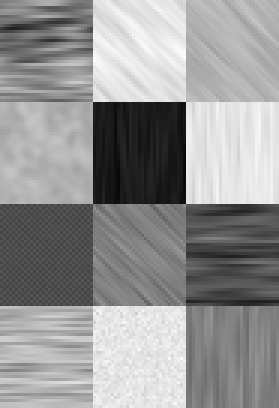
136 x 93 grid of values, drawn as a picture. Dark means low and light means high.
The table splits into 4 rows of 3 panels. Panel 1,1: middling, streaked across, strong in contrast. Panel 1,2: very high, slanting down to the right, faint in contrast. Panel 1,3: high, slanting down to the right, faint in contrast. Panel 2,1: high, blotchy, faint in contrast. Panel 2,2: very low, streaked downward, faint in contrast. Panel 2,3: very high, streaked downward, faint in contrast. Panel 3,1: low, checkered, faint in contrast. Panel 3,2: middling, slanting down to the right, faint in contrast. Panel 3,3: low, streaked across. Panel 4,1: high, streaked across. Panel 4,2: very high, fine-grained, faint in contrast. Panel 4,3: middling, streaked downward, faint in contrast.
